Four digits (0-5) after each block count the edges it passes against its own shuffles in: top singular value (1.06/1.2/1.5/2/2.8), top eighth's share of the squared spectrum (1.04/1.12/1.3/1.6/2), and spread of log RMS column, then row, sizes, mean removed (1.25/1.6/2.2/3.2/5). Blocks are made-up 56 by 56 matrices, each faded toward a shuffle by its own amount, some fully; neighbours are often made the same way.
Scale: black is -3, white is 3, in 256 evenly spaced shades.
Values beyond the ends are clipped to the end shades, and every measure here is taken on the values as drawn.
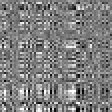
5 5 4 4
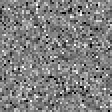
1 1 0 1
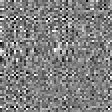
4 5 3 3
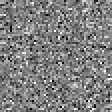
3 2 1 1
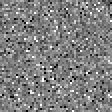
0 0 0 0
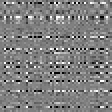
5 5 3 4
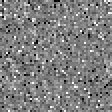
1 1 0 0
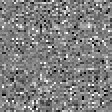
3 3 1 1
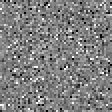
2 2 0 0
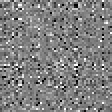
4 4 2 2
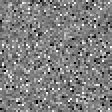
0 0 0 0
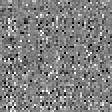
3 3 2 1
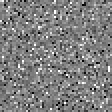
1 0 0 0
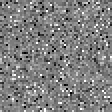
1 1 0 0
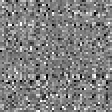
4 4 2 3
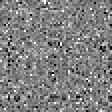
3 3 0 1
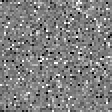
1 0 0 0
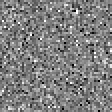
0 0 0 0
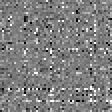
2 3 3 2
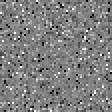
0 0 0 0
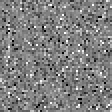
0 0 0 0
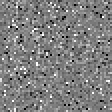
0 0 0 0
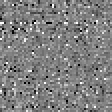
1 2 2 2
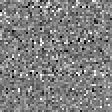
1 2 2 2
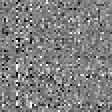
2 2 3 2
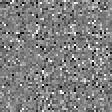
1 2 2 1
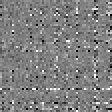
2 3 3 3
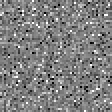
0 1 0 1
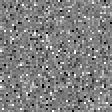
1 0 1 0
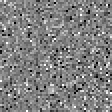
0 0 1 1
